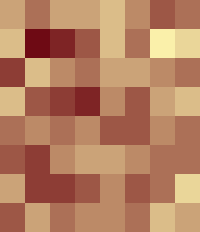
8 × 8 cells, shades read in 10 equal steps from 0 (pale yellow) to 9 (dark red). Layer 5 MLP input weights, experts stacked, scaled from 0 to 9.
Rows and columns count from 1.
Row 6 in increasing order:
3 3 4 4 5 5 6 7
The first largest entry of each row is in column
7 2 1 4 5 2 2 1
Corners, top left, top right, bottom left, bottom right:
3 5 6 3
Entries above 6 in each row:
0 2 1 2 0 1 2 0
